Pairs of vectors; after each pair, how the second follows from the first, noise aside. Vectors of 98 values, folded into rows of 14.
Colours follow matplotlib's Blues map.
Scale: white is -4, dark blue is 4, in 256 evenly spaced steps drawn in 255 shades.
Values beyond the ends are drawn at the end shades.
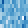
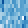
copied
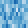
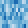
copied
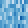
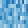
negated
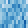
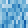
copied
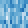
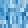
negated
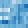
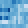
negated
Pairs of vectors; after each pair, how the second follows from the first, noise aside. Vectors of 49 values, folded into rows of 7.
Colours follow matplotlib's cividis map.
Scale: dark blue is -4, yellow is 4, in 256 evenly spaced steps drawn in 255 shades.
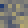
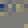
partly zeroed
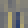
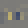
partly zeroed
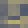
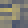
wrapped around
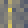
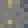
partly zeroed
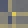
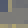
partly zeroed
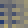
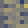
wrapped around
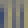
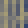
wrapped around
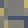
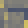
wrapped around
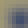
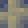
wrapped around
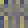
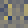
wrapped around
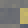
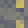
wrapped around
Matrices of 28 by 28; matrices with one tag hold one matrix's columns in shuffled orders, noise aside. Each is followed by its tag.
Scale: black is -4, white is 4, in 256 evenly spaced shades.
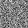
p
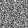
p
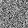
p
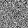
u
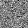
u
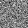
u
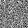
p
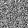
p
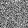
p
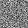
u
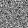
u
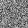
p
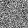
u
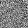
u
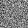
u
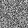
p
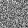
p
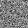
u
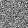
u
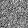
p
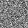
u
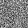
p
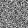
u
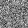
p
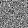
u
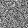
u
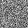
p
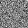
u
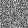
p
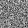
p
